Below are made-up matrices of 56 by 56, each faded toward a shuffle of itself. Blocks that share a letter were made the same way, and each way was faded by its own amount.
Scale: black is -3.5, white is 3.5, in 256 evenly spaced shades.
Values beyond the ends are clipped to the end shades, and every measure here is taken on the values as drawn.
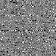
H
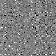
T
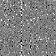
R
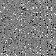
R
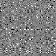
T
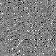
T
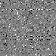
H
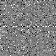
H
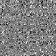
H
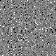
R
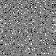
T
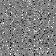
R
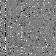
R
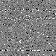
H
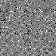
H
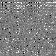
H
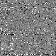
H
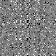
R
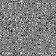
H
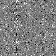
R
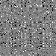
T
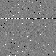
H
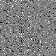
R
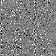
R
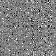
R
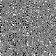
R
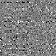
H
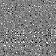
T
